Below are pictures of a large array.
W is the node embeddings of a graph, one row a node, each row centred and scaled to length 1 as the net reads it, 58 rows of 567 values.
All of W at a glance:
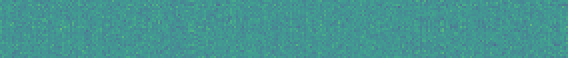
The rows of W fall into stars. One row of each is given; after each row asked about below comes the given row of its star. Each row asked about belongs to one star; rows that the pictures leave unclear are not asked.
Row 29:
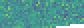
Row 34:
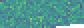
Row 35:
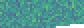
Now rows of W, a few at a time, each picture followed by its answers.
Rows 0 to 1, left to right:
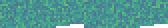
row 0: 29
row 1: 35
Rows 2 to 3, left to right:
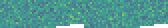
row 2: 34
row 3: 35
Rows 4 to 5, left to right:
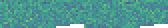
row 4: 34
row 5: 34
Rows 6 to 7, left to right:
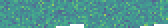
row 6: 29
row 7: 29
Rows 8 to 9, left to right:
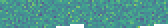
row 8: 34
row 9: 35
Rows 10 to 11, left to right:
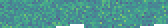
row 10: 29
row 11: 34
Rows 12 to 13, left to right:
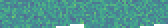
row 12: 35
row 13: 34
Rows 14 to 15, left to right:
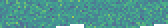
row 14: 34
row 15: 29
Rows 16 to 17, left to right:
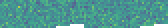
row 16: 34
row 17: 29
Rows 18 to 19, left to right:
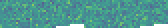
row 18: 34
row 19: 34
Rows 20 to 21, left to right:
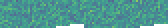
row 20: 35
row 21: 35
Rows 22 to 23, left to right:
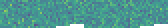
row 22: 35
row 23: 29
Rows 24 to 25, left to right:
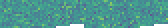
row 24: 35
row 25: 29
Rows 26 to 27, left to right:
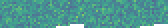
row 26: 34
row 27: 35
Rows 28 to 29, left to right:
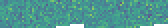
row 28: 35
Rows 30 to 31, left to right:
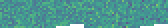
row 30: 29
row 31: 35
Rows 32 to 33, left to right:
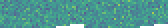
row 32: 35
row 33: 34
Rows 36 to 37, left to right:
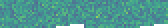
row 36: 34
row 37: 29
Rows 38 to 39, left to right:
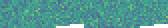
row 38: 35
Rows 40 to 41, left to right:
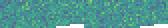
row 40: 29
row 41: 34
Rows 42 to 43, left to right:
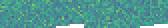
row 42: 34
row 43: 35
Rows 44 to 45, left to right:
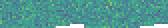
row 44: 29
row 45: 29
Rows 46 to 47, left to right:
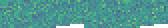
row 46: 34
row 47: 34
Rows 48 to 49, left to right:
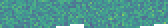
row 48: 34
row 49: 35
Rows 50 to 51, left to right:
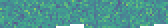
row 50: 35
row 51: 29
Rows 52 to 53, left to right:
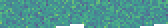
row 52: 35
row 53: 35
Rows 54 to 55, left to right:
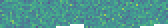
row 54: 34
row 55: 29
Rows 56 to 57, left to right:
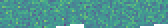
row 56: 34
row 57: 35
